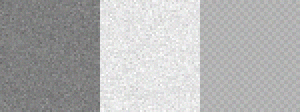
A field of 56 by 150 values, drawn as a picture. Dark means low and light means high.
The table splits into one row of 3 panels. Panel 1,1: middling, fine-grained, faint in contrast. Panel 1,2: very high, fine-grained, faint in contrast. Panel 1,3: high, checkered, faint in contrast.
